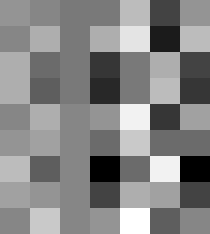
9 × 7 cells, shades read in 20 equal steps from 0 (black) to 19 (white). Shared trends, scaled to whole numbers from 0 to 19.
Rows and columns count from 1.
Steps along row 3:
down up down up up down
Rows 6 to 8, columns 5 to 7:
15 8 8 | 8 18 0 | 13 12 5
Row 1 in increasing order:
5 9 9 10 11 11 14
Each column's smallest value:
10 7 9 0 8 2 0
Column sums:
104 96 86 64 122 83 69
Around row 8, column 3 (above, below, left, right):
10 10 11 5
